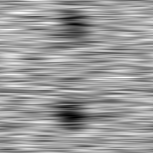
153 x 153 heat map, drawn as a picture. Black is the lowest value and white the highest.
Slope: none. Dips: two. Grain: streaks across.
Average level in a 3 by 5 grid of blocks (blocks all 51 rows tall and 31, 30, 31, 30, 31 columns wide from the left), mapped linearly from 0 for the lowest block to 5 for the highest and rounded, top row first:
54045 | 54344 | 43044
